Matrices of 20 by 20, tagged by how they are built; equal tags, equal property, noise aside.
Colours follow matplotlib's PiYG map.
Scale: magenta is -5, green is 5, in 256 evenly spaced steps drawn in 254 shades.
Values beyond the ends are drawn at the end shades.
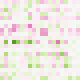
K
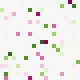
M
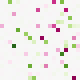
M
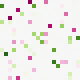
M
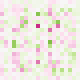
K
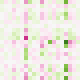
K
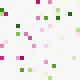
M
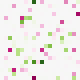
M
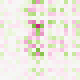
K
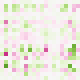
K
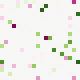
M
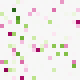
M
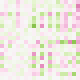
K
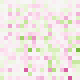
K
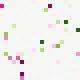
M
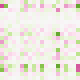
K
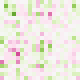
K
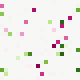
M
